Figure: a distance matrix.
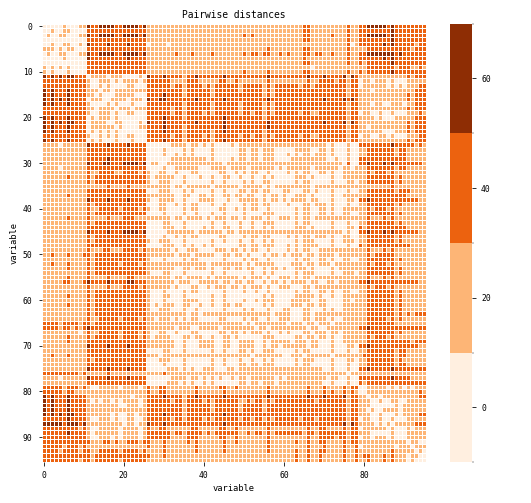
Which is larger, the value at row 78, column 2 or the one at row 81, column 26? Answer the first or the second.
the second
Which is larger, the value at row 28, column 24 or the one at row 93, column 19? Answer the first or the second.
the first
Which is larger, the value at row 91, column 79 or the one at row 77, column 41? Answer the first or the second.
the first
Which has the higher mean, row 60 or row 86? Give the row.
86
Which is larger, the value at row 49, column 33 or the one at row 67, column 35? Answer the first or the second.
the first
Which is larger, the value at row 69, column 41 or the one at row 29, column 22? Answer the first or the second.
the second
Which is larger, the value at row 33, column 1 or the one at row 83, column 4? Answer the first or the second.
the second
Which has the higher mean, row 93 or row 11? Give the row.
11
